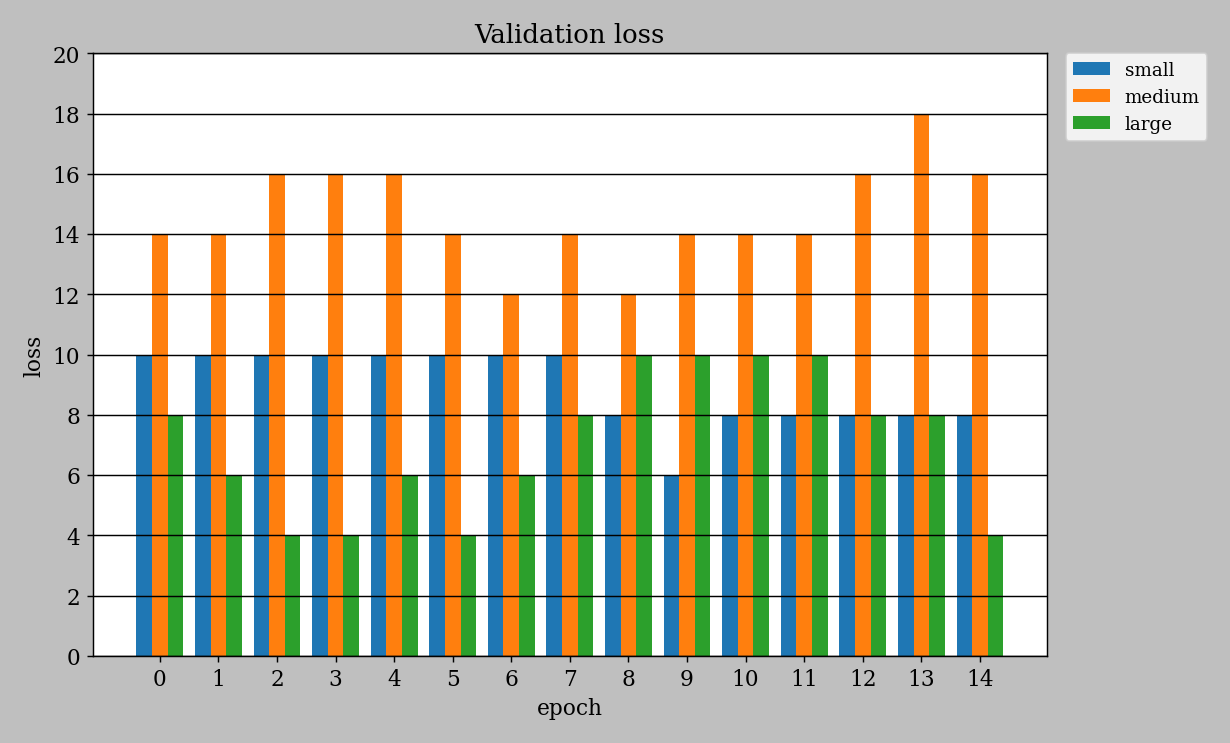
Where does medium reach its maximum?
13
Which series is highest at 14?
medium
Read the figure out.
Title: Validation loss
x-axis: epoch, ticks 0 1 2 3 4 5 6 7 8 9 10 11 12 13 14
y-axis: loss, ticks 0 2 4 6 8 10 12 14 16 18 20
Legend: small, medium, large
Values:
small: 10 10 10 10 10 10 10 10 8 6 8 8 8 8 8
medium: 14 14 16 16 16 14 12 14 12 14 14 14 16 18 16
large: 8 6 4 4 6 4 6 8 10 10 10 10 8 8 4
